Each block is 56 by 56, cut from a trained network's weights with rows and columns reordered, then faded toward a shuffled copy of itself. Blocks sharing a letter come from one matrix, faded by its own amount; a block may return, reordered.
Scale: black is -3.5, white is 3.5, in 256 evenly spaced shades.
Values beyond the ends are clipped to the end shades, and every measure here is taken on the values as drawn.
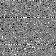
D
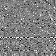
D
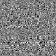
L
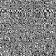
L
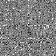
D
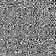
L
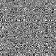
L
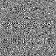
L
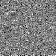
D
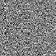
L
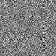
L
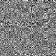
L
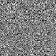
L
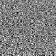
L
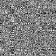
L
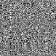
L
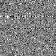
D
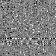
D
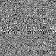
L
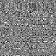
L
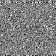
D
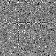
D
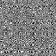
L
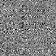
L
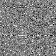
D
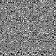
L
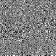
L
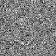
L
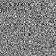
L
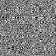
L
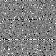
D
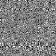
L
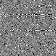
D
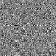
L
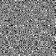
L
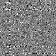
D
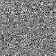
L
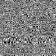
L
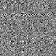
L
